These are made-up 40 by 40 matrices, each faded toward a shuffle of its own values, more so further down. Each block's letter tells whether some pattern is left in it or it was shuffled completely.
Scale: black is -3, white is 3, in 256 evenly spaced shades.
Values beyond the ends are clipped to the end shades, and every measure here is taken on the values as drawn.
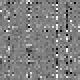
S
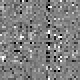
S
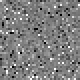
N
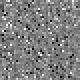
N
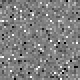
N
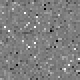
N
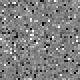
N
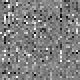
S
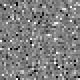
N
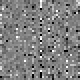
S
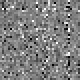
S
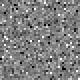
N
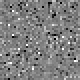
N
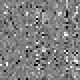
S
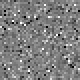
N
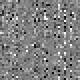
S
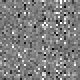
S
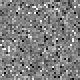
N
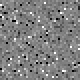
N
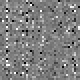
S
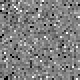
N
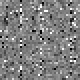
S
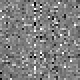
S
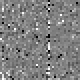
S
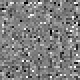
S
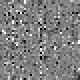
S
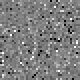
N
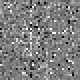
S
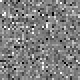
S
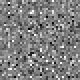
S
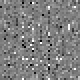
S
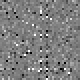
S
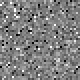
N
